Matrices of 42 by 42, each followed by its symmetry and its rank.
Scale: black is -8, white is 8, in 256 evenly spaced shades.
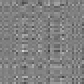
neither, rank three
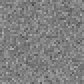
neither, full rank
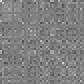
symmetric, rank five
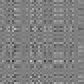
neither, rank two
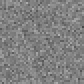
neither, full rank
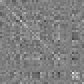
symmetric, rank five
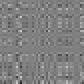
neither, rank two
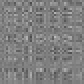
neither, rank three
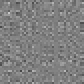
neither, rank five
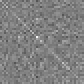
symmetric, rank five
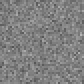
neither, full rank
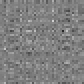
neither, rank five
